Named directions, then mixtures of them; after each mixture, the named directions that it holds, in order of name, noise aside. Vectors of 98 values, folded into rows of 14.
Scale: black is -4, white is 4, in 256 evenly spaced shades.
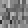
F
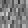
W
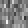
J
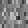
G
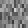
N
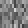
N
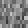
G, J, N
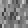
G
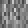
G, J, N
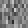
J, N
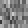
F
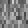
G, J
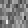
J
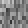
F, W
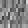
F, W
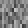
N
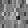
G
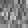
G, W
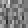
F, J, W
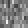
J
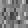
G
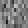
J, N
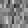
J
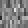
F, G, N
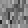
F, J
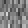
W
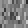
G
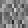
N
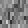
F, J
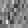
F, J, N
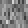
F, G, J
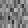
N, W
